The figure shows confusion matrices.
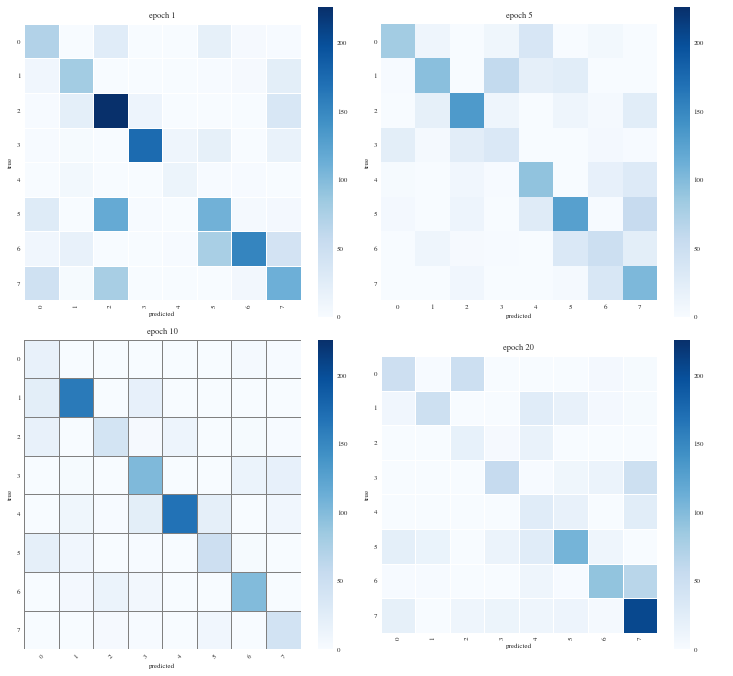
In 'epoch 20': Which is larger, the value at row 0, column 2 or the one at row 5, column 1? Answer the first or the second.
the first
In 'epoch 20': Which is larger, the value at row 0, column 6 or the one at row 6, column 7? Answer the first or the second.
the second
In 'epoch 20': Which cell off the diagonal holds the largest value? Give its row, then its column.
6, 7
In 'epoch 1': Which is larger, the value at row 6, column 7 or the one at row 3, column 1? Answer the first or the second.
the first
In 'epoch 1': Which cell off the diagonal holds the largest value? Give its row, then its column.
5, 2
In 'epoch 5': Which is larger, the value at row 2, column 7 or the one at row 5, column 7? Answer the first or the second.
the second
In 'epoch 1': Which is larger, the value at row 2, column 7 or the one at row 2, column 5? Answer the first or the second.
the first
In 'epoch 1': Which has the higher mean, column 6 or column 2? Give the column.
2
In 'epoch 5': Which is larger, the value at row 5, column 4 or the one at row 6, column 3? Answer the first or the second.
the first
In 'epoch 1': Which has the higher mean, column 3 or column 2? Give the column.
2
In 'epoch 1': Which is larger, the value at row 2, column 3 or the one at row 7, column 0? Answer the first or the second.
the second
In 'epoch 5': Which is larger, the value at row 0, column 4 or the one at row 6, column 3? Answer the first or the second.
the first
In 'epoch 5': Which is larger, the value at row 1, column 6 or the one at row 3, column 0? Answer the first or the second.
the second
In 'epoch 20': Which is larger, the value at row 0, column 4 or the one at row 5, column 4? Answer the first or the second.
the second
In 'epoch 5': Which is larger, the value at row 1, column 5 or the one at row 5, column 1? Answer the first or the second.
the first
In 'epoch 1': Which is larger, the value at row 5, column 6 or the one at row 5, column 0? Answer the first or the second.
the second
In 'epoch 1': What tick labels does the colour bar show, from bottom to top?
0, 50, 100, 150, 200
